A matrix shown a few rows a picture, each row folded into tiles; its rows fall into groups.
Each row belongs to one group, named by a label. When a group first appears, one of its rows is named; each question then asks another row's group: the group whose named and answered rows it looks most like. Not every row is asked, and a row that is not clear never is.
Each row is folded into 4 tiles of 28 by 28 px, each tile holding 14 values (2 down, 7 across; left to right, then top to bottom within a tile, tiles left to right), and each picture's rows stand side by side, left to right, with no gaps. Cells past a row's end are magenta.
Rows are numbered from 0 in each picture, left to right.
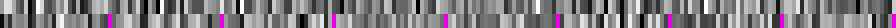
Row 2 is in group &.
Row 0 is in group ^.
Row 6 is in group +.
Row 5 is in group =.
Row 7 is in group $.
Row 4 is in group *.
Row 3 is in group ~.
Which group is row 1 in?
$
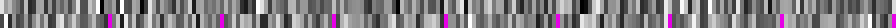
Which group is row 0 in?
^
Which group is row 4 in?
*
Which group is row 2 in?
=
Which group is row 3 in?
=
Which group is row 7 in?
$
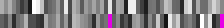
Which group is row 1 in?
+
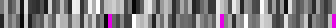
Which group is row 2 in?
$
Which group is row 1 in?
&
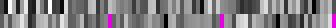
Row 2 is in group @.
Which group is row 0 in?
$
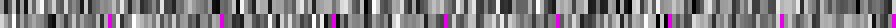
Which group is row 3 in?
^
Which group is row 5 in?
~
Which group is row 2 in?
+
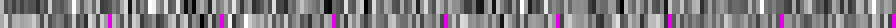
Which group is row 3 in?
~
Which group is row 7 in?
~
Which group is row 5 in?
=
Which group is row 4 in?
@
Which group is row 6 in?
~
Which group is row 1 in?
*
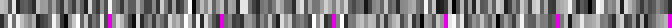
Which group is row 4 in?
*
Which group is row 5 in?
@
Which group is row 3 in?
@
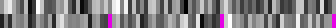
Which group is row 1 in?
*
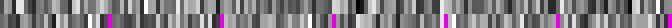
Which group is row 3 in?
&
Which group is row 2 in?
$
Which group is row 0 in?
+
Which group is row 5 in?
~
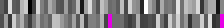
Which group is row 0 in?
~
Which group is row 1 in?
+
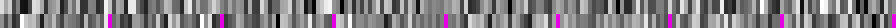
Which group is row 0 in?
&
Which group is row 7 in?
*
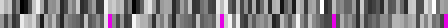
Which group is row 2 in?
*
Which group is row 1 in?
&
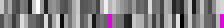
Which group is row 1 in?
&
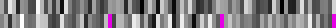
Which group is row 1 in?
=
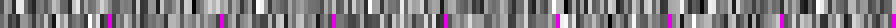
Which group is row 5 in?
*
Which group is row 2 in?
=
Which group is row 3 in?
+
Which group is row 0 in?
+
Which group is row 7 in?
=
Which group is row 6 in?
@
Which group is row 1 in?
^
